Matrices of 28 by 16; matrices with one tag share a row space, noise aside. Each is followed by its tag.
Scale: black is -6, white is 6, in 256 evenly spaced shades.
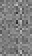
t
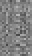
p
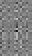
t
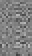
p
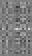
p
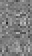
p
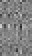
t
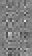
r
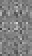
t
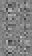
r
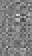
p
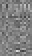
p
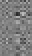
p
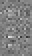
r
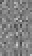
t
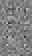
r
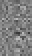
p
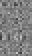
t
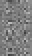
r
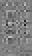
r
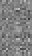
p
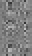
r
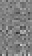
p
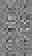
r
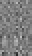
t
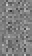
r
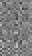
t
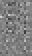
r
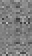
p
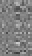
p
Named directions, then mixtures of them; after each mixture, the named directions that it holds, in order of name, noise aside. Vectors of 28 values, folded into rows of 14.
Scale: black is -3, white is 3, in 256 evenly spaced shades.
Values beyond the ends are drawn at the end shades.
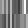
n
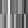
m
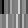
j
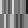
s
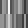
m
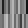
j, s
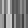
m, n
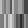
m, s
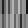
j, s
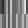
j, n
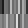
j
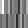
j
